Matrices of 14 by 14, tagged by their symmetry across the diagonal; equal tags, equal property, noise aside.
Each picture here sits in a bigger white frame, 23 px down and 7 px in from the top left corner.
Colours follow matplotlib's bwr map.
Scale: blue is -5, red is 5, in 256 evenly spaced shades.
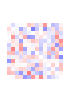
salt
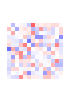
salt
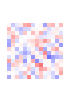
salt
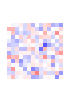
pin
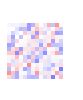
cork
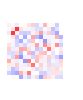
cork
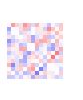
salt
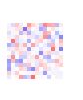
salt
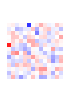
salt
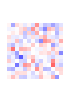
pin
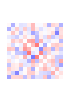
cork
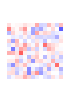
pin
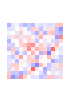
cork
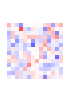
pin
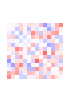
cork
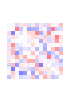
salt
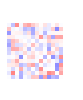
salt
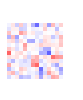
salt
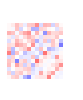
cork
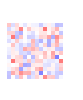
cork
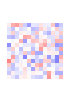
pin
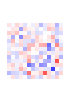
cork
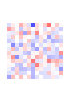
pin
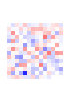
pin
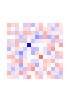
cork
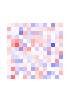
pin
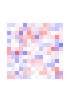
pin
